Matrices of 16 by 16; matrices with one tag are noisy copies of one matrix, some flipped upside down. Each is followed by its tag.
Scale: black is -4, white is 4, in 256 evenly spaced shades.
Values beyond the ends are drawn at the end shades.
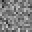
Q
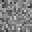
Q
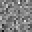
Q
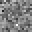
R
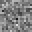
R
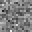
R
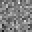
Q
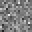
Q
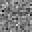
R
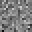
Q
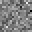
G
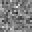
R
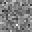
R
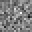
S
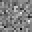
S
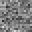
R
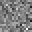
G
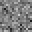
G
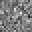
S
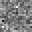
R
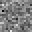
R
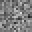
S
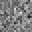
S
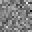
G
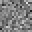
G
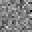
G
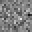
S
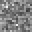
R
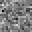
R
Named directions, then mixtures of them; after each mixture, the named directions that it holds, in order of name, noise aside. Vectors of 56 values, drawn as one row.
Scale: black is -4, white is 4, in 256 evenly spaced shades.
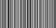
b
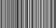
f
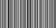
b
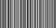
b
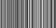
f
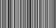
b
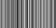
f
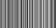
b, f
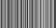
b, f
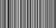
b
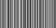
b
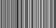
f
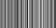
b, f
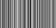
b, f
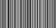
b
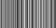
f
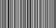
b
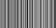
b, f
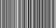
f
